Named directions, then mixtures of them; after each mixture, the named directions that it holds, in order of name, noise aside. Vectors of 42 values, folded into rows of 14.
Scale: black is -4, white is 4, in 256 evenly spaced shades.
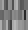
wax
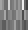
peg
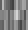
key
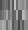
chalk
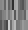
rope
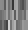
rope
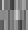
key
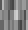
key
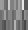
peg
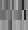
peg, wax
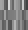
peg, wax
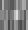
key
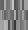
peg, rope
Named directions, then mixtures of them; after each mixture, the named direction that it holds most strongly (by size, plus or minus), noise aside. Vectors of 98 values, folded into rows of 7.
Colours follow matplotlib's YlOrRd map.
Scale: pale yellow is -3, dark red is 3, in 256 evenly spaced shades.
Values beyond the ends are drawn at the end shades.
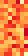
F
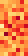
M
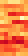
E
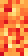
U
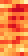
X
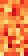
U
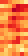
X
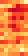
X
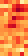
X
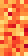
F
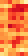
X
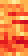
E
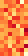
F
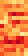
E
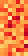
F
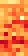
E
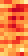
X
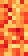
F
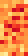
M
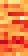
E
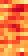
X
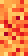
M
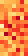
M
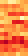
E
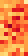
M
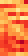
E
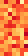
F
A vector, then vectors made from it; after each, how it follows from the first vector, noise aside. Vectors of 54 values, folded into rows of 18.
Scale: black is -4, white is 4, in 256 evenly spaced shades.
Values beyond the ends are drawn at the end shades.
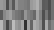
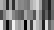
scaled up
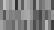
wrapped around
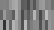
wrapped around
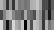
scaled up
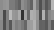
wrapped around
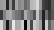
scaled up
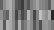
wrapped around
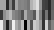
scaled up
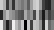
scaled up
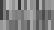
wrapped around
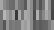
wrapped around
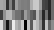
scaled up
